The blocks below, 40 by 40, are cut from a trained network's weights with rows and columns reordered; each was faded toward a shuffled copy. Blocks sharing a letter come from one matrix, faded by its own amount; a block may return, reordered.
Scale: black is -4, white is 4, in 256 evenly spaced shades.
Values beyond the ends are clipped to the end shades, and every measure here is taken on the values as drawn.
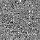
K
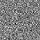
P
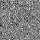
P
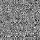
P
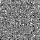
K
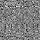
P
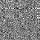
P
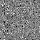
K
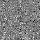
K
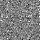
K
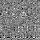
P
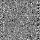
K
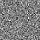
P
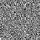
P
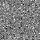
K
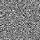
P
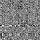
P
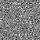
P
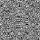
P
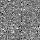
K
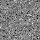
K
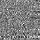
P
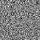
P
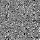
K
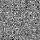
K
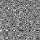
P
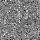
K
